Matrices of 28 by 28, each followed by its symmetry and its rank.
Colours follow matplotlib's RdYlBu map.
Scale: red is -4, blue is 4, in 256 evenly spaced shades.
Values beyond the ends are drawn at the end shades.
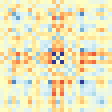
symmetric, rank three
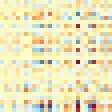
neither, rank two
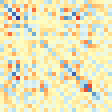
symmetric, rank five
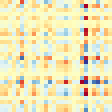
neither, rank two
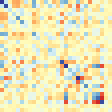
symmetric, rank five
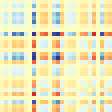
symmetric, rank one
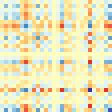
symmetric, rank two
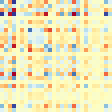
symmetric, rank two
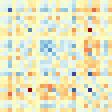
symmetric, rank three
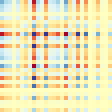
symmetric, rank one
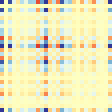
symmetric, rank one
